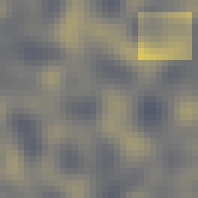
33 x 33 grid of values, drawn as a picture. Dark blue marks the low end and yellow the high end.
The top right is the ninth with the highest average. In the top right lies a patch that is higher than the rest. Values change most from cell to cell in the top right. The halves do not mirror each other. The texture is blotchy. On average the colour sits 50% of the way up the scale.
